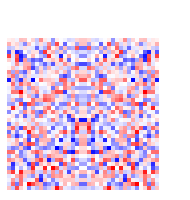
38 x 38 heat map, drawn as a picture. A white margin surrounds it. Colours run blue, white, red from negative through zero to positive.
Seam: none. Mirror symmetry: left to right. Stripes: none. Histogram: bell-shaped. Slope: none. Grain: fine.
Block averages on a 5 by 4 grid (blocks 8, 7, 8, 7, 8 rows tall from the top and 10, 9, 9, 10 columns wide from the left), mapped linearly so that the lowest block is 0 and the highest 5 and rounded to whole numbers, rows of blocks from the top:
0220 / 3443 / 3113 / 2002 / 5335
